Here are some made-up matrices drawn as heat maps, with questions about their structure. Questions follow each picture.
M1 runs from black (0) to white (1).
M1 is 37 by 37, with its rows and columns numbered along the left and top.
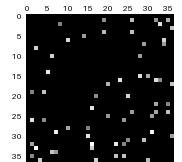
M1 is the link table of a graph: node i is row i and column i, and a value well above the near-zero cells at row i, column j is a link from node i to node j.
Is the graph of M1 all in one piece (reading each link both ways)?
no
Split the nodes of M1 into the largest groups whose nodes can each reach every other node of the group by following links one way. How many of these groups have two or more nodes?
3
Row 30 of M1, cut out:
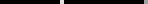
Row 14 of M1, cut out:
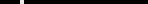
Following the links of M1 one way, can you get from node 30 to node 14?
no
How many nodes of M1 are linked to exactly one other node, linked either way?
5
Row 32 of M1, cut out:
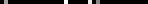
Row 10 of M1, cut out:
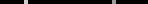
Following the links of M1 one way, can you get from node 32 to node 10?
no
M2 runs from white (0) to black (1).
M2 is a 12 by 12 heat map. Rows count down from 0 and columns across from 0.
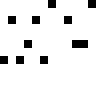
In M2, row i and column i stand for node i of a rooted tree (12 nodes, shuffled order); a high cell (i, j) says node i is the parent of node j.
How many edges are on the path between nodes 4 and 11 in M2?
4
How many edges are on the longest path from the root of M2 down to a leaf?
2
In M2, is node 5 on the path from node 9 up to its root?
yes
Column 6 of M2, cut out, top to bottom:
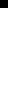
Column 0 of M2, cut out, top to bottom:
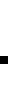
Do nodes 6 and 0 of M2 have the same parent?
no
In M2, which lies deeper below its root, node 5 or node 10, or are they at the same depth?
node 10
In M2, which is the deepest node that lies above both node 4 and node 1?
2
